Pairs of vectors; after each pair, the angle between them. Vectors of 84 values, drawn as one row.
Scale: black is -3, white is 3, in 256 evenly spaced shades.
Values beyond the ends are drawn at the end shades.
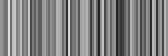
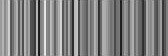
partly aligned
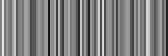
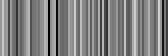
partly aligned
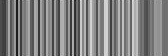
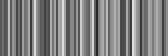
partly aligned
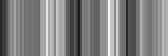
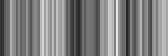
nearly parallel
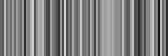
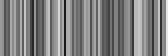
nearly opposite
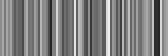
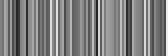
orthogonal
